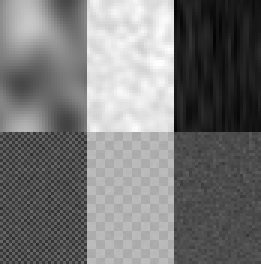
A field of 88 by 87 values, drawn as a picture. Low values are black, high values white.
The table splits into 2 rows of 3 panels. Panel 1,1: middling, smooth, strong in contrast. Panel 1,2: very high, blotchy, faint in contrast. Panel 1,3: very low, streaked downward, faint in contrast. Panel 2,1: low, checkered. Panel 2,2: high, checkered, faint in contrast. Panel 2,3: low, fine-grained, faint in contrast.
